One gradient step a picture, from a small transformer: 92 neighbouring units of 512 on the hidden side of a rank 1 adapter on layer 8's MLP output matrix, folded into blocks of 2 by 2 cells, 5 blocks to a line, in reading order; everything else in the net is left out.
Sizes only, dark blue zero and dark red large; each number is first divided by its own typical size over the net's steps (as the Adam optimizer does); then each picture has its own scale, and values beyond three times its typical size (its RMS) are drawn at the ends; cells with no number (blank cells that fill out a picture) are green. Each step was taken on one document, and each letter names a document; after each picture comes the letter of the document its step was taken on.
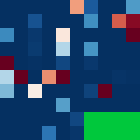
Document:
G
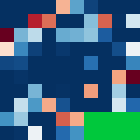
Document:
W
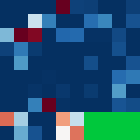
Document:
W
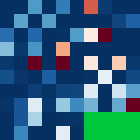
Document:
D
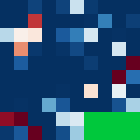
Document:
W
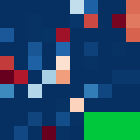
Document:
G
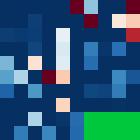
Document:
G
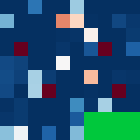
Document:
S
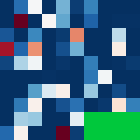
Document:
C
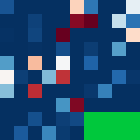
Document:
G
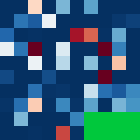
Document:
D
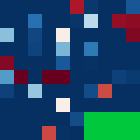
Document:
G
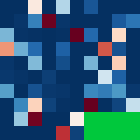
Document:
D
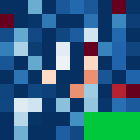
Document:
D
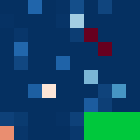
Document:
S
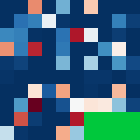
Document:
C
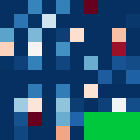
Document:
C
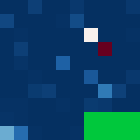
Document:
S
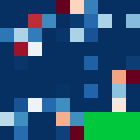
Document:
W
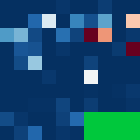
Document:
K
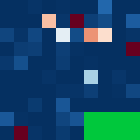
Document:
K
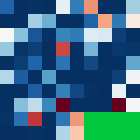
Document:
W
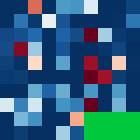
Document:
D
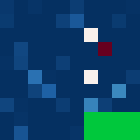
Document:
S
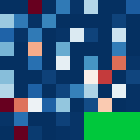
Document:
D
